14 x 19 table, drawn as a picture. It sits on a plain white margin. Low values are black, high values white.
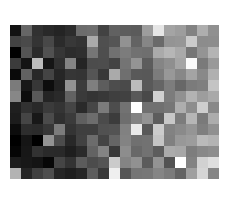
There are no regular stripes. The bottom left is the ninth with the lowest average. Values rise toward the right.
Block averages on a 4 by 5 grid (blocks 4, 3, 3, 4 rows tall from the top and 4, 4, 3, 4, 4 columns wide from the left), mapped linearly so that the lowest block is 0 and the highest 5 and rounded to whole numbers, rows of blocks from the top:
11245
11234
01244
01335
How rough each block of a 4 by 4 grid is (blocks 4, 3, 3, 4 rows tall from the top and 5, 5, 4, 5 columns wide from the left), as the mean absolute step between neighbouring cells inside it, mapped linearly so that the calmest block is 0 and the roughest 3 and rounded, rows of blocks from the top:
1111 / 1120 / 0031 / 1102
